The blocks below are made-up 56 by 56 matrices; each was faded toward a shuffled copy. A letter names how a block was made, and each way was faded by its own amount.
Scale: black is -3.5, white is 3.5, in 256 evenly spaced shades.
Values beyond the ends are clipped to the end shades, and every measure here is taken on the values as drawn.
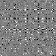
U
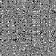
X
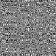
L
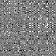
U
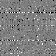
U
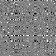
U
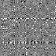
U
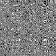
X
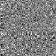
L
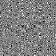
X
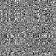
L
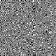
X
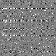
U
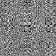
L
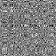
L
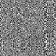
L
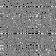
U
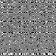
U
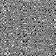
X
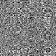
L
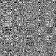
L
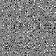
X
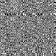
L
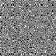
X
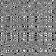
U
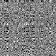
L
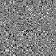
X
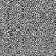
L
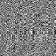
L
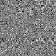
X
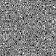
X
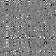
U
